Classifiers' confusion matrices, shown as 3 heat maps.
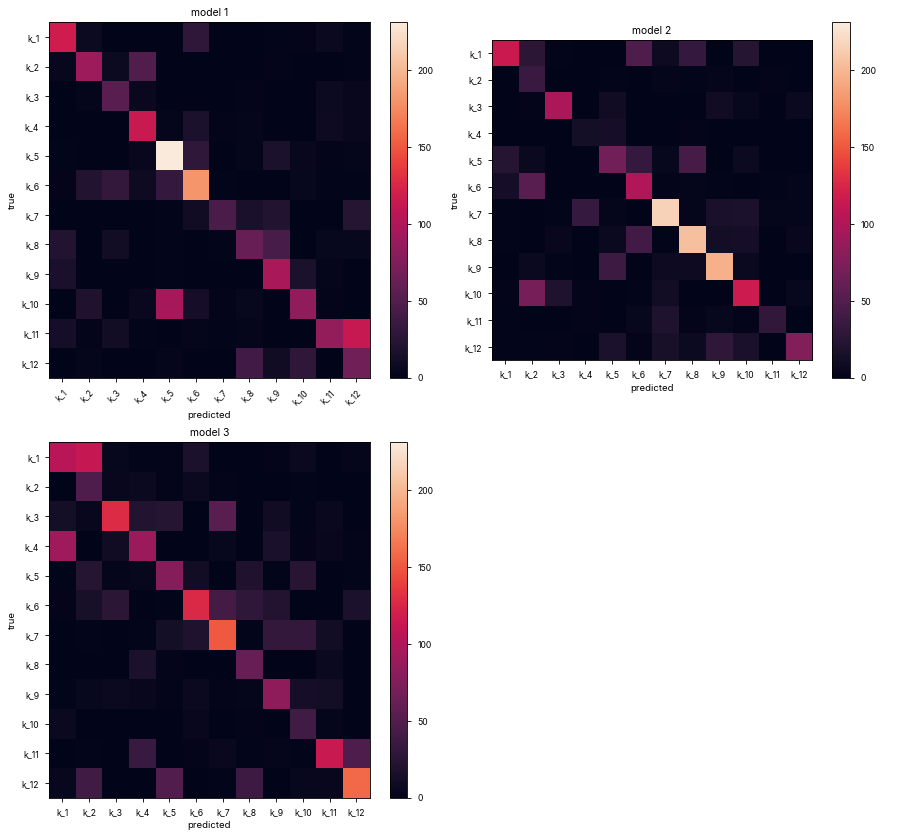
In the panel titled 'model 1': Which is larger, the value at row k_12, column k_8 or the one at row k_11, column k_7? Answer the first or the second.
the first
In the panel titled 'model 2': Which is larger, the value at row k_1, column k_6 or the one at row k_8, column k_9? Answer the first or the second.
the first
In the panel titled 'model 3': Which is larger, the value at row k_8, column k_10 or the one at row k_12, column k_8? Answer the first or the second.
the second
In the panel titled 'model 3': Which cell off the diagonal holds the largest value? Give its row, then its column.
k_1, k_2
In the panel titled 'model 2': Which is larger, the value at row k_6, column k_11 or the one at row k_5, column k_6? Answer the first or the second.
the second
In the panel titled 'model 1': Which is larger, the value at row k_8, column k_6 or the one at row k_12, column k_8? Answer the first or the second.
the second
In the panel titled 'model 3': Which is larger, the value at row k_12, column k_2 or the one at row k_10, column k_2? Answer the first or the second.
the first
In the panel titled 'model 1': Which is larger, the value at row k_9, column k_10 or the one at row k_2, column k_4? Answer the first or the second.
the second
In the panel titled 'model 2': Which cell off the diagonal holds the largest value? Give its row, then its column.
k_10, k_2
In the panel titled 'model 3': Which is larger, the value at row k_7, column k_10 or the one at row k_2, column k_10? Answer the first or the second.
the first
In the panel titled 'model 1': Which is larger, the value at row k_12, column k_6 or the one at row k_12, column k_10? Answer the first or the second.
the second
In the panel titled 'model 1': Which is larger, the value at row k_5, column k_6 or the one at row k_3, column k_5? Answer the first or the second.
the first
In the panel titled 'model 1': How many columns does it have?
12
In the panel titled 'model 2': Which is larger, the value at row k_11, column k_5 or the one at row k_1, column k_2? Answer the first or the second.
the second
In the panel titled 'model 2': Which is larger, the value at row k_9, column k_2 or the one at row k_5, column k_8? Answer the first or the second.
the second
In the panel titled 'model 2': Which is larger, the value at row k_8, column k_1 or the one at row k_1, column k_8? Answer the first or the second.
the second
